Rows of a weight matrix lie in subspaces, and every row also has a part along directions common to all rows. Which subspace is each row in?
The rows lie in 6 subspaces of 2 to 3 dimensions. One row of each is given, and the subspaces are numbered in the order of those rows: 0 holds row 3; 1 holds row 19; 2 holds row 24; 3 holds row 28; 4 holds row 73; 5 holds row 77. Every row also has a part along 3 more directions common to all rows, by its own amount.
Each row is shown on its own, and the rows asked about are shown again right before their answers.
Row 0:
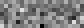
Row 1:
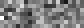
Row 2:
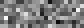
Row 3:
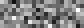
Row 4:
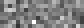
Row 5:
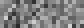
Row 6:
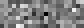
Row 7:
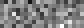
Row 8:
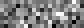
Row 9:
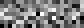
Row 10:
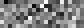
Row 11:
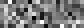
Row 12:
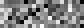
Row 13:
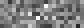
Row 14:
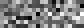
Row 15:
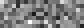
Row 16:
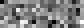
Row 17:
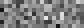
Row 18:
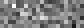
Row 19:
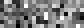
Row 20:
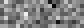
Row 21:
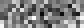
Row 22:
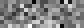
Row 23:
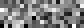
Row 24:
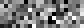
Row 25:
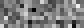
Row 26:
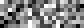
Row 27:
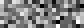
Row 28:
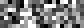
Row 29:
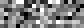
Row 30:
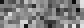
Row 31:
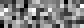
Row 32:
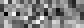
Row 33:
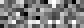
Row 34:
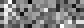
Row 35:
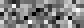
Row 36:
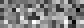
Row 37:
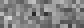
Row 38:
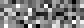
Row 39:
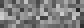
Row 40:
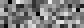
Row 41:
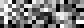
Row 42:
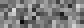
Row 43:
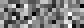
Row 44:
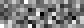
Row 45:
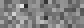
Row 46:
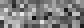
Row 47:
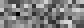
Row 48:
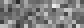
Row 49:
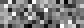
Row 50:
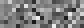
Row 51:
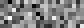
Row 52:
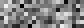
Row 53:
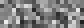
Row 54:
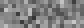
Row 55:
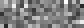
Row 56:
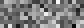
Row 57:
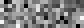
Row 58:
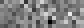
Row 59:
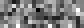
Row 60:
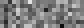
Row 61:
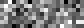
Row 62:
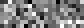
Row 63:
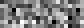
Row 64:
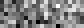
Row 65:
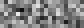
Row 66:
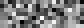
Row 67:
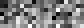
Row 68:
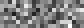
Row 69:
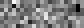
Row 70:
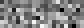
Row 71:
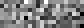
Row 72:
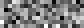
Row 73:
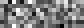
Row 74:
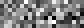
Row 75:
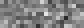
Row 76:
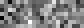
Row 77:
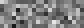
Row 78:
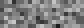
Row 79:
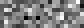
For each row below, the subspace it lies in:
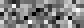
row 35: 0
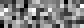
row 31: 2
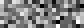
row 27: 1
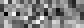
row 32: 5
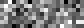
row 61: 4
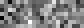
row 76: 3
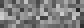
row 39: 2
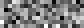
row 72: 1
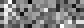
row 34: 4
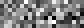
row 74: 2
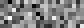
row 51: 3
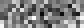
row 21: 2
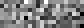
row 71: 2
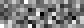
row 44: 2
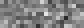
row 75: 1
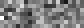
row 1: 3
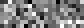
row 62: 4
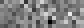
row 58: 2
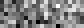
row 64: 1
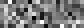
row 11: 4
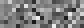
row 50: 5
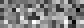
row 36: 5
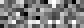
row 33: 3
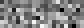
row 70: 5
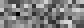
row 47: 0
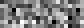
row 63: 5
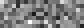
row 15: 0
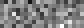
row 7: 4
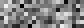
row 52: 4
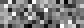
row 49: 4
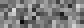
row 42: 5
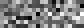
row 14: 1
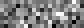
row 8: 5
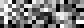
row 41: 4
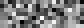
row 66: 5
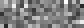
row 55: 2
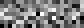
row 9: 2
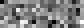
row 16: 5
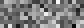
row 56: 0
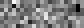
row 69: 0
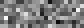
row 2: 3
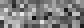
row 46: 2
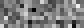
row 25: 3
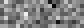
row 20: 3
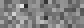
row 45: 1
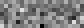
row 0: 2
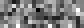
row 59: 0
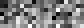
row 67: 4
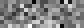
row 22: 4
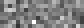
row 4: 1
